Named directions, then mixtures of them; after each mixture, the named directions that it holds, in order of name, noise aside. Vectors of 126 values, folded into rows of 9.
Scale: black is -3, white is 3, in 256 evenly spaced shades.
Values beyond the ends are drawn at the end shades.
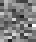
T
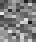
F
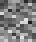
F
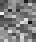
F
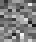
F, T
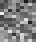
F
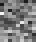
F, T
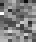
F, T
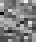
F, T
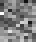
F, T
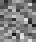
F, T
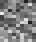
F
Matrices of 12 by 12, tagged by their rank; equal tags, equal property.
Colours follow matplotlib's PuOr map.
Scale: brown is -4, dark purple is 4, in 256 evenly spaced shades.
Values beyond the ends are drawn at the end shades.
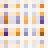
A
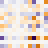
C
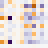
C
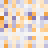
C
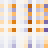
A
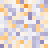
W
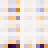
A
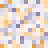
W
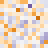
W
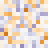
W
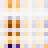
A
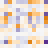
C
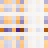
A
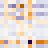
C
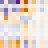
C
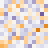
W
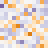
W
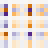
A
